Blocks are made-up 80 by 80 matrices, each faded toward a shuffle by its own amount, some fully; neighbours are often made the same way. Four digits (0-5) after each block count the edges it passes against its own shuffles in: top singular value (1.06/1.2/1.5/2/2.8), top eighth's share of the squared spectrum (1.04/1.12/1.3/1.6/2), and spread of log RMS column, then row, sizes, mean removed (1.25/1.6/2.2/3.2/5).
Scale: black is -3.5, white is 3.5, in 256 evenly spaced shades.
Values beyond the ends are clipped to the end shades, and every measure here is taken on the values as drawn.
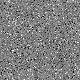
0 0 0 0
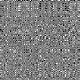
4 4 3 3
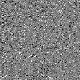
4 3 2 1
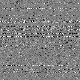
2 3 0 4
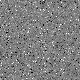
0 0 0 0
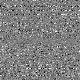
2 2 0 3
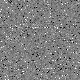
1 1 0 1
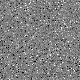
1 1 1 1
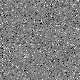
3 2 1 1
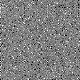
3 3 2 1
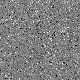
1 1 0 0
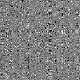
4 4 2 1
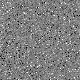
1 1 0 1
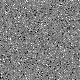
0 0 0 0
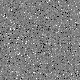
2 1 0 0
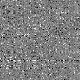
4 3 1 2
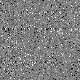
3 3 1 1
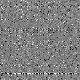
4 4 1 2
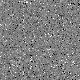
2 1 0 0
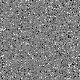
3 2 1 0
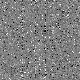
3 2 1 0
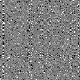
4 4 2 1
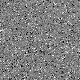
2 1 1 0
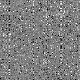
4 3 2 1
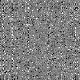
4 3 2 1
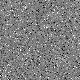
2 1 0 0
